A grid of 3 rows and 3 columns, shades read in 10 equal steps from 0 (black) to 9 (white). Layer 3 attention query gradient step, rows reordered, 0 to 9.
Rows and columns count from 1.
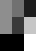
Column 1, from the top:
5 5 0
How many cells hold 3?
0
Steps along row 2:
down up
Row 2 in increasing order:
2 5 7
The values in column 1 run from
0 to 5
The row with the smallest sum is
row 3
